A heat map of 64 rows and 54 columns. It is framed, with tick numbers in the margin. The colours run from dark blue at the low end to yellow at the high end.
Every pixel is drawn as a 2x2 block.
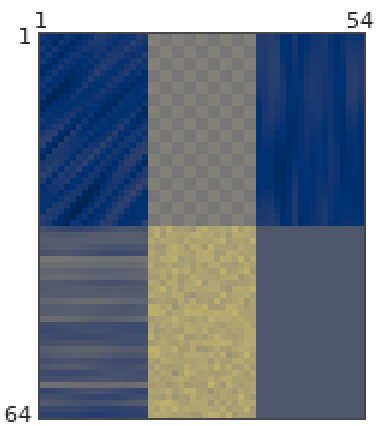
It is made of 2 by 3 panels. Panel 1,1: very low, slanting up to the right, faint in contrast. Panel 1,2: middling, checkered, faint in contrast. Panel 1,3: very low, streaked downward, faint in contrast. Panel 2,1: low, streaked across. Panel 2,2: high, fine-grained, faint in contrast. Panel 2,3: low, flat.
